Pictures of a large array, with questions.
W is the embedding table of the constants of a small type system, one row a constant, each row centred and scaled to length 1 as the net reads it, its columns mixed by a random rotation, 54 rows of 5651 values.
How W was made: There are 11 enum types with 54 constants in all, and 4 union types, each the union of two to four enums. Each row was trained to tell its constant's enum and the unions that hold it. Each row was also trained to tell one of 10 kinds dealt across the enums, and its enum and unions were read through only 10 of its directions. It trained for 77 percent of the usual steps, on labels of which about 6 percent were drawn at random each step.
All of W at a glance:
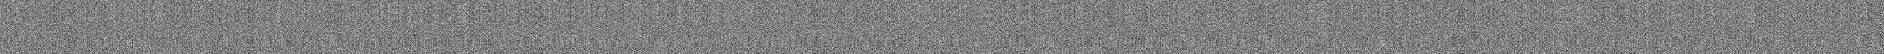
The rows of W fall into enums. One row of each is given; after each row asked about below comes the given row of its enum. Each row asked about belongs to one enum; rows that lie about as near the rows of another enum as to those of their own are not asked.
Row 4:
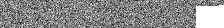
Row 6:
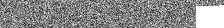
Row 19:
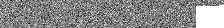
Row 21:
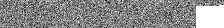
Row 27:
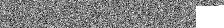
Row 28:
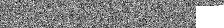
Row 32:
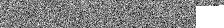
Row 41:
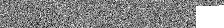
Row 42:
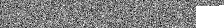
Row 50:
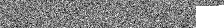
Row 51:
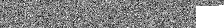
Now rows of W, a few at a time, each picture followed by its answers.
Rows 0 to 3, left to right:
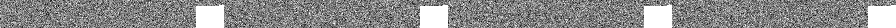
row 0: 19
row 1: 28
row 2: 32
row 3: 41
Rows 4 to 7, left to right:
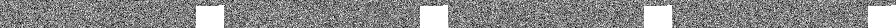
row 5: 4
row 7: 21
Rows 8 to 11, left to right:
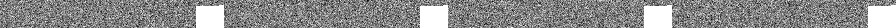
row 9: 42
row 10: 50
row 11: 41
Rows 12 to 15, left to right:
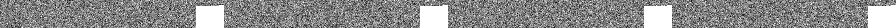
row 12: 4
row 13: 28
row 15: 28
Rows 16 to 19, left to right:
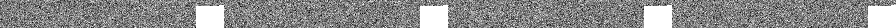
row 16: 21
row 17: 42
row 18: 4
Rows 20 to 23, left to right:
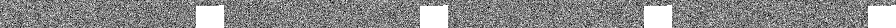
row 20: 4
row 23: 32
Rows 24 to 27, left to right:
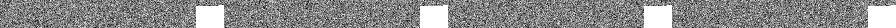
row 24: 51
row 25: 21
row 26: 28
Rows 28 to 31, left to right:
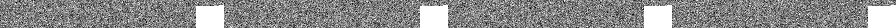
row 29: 27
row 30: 42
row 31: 51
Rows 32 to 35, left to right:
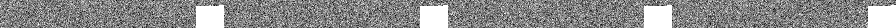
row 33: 21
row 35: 51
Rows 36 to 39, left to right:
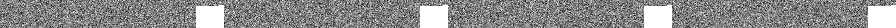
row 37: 27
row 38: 27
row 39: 50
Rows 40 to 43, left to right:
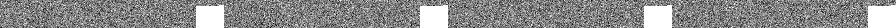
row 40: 42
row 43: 41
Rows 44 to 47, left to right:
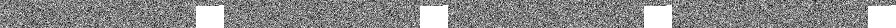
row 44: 27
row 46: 27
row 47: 42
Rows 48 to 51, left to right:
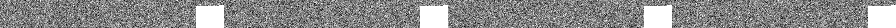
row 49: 6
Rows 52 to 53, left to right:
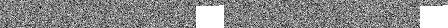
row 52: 21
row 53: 28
